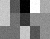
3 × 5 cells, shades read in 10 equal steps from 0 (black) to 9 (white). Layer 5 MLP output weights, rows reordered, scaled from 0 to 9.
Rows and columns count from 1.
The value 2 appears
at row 2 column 3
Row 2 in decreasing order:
7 5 5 4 2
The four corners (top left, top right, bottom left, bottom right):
7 6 4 5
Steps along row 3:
same up down up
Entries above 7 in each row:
1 0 0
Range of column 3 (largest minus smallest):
7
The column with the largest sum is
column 1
